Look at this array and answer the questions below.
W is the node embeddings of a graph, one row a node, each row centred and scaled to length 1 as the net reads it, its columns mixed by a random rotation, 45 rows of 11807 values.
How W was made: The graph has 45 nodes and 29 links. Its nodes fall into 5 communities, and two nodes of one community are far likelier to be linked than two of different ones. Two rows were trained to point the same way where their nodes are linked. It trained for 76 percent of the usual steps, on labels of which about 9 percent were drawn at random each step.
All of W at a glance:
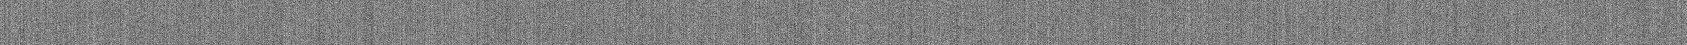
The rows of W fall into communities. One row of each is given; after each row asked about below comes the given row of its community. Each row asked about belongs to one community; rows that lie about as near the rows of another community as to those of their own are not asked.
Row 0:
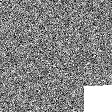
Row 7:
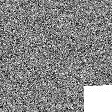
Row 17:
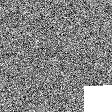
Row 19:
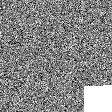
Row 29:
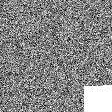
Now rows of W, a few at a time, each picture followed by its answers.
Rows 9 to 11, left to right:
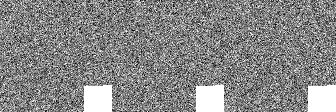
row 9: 0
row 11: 0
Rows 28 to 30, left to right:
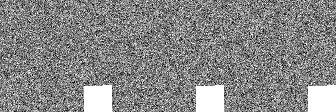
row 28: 7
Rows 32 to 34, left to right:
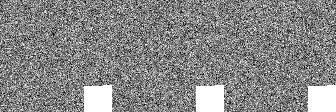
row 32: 29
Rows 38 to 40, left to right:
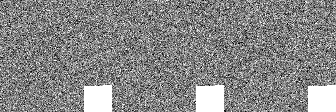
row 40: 19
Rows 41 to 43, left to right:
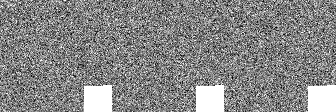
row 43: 17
